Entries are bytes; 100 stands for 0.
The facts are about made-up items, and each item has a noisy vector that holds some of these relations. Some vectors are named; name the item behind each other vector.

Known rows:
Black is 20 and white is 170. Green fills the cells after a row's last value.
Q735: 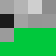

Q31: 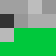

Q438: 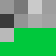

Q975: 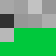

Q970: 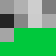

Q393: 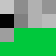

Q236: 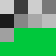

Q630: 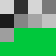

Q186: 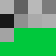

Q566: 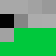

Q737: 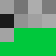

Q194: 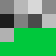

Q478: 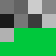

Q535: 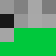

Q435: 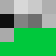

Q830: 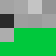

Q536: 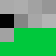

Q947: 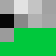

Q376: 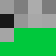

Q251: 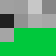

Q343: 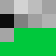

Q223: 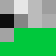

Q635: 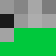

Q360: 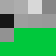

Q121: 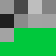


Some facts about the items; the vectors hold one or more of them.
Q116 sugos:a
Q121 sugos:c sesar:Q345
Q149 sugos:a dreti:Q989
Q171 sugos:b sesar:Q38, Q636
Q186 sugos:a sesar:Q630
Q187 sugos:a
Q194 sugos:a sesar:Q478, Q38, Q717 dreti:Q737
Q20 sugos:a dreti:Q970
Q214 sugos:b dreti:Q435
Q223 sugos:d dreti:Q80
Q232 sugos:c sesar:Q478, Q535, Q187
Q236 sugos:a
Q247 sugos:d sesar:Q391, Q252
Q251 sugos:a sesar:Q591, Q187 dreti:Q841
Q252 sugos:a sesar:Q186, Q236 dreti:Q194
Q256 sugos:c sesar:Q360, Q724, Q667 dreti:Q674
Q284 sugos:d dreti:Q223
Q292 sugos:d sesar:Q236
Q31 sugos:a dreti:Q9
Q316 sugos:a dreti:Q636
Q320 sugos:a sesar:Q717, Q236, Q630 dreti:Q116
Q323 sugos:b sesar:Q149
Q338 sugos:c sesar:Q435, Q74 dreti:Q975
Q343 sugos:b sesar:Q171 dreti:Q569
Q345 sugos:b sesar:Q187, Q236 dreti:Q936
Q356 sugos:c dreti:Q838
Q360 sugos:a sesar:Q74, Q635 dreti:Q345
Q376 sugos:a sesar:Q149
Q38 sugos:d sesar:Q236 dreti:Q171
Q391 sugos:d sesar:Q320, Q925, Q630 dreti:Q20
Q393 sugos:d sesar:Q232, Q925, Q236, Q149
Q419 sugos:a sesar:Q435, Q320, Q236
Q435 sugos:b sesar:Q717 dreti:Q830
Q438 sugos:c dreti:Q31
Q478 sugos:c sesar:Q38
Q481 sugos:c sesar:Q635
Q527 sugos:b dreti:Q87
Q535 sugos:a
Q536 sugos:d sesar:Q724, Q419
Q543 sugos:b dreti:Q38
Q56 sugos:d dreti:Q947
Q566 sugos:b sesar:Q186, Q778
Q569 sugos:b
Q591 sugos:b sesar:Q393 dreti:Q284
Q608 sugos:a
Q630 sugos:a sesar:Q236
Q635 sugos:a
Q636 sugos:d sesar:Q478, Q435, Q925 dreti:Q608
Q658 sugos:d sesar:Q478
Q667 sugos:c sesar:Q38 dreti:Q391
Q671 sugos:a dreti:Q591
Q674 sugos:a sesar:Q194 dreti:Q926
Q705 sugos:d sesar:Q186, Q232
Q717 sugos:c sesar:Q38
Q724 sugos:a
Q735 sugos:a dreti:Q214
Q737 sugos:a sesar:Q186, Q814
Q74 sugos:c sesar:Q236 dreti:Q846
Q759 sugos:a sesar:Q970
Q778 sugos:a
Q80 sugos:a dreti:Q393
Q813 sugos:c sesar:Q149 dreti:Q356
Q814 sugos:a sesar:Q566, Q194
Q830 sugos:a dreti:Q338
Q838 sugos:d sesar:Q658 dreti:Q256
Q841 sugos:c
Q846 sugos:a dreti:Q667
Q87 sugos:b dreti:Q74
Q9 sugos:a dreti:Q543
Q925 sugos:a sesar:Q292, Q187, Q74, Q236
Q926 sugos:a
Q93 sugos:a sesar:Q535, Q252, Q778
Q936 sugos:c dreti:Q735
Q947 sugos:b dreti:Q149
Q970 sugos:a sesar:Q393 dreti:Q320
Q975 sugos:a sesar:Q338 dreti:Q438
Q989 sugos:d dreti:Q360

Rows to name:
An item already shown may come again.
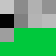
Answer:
Q393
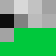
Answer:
Q591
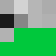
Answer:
Q543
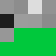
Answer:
Q936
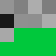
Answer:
Q814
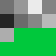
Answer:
Q667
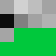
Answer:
Q343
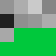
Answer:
Q674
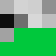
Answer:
Q391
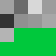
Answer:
Q338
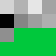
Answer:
Q345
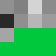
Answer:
Q813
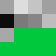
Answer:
Q636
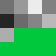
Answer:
Q667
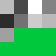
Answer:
Q74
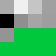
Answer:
Q989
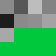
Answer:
Q232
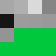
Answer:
Q360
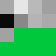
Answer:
Q56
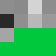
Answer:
Q356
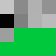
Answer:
Q393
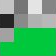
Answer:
Q252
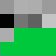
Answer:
Q171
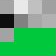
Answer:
Q838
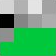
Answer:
Q345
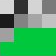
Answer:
Q630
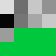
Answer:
Q292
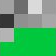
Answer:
Q338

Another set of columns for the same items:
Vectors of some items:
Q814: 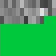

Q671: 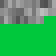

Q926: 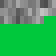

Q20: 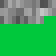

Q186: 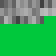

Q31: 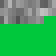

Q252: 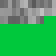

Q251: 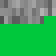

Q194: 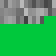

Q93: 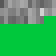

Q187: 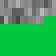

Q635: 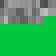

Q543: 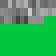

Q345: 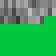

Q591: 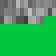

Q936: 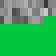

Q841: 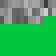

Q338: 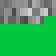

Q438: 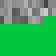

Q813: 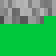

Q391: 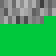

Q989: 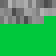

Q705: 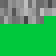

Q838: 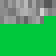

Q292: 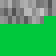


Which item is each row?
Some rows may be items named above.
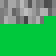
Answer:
Q478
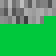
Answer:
Q38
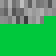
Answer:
Q38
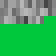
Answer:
Q478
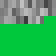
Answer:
Q478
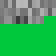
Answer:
Q343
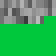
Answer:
Q717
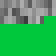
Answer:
Q717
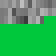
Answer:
Q667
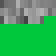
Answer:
Q970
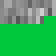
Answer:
Q419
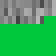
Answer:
Q320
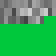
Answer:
Q338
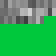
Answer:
Q435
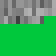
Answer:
Q630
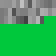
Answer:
Q667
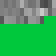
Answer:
Q674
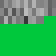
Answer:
Q393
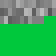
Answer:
Q925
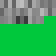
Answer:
Q171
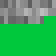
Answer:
Q975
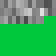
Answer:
Q636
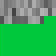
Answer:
Q121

